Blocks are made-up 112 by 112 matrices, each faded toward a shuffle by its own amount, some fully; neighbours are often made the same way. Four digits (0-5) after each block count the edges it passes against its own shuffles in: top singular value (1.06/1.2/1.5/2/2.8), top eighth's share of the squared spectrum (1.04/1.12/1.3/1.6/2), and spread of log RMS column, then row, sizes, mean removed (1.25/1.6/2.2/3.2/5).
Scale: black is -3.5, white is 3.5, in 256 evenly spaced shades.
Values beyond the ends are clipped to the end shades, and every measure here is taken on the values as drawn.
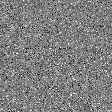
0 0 0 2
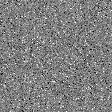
0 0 0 0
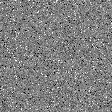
0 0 0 0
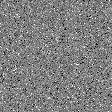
0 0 0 0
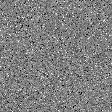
0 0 0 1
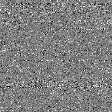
1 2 0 3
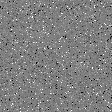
0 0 0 0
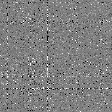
3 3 3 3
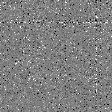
2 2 2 2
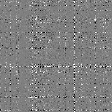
3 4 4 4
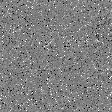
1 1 1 0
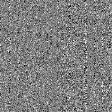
1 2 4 0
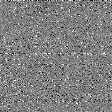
3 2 0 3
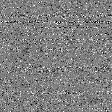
3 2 0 3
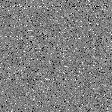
2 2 0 2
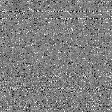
3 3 0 3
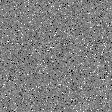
1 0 0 0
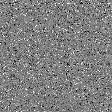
2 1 0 1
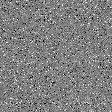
1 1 0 1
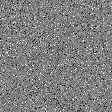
2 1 0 1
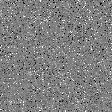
3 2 1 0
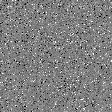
2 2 0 1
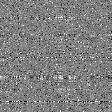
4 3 1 2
